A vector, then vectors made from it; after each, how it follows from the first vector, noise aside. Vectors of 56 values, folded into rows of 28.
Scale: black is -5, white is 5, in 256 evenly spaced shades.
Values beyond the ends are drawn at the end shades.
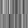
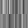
copied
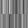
copied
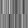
copied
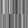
copied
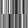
scaled up
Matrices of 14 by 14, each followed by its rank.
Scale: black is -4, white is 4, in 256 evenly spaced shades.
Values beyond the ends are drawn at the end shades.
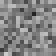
full rank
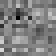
three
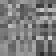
three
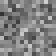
full rank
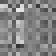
two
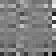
two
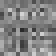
three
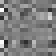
two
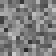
full rank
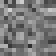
three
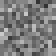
full rank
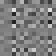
two
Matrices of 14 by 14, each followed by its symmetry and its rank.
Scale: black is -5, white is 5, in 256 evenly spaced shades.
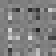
antisymmetric, rank two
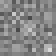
symmetric, rank three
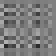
neither, rank one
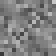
antisymmetric, full rank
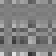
neither, rank one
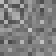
symmetric, rank three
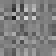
neither, rank two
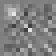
symmetric, rank three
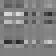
neither, rank one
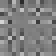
antisymmetric, rank two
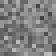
antisymmetric, full rank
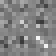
symmetric, rank three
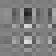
neither, rank one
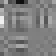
antisymmetric, rank two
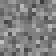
antisymmetric, full rank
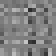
neither, rank two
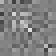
symmetric, rank three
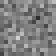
antisymmetric, full rank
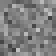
antisymmetric, full rank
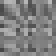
antisymmetric, rank two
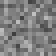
antisymmetric, full rank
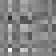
neither, rank two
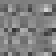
neither, rank two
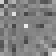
symmetric, rank three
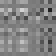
neither, rank two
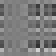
neither, rank one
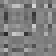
antisymmetric, rank two
